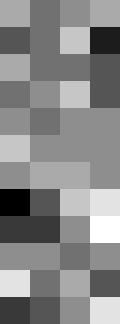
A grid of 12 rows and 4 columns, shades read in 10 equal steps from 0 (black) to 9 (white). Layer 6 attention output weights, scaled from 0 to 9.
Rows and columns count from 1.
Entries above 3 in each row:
4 2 3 3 4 4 4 2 2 4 3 2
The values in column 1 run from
0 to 8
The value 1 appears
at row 2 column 4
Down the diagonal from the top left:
6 4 4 3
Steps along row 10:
same down up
